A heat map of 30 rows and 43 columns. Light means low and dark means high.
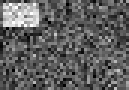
The ninth with the lowest average is the top left. On average the colour sits 60% of the way up the scale. An odd patch, lower than its surroundings, sits in the top left. Neither half mirrors the other. There are no regular stripes.
